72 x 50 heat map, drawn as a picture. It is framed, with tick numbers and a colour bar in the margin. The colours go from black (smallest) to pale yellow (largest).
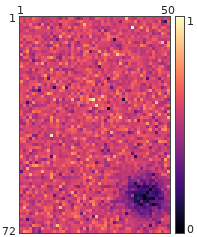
The values are skewed, with a long tail toward low values. There are no regular stripes. The bottom right is the ninth with the lowest average. One dip sinks in the bottom right.
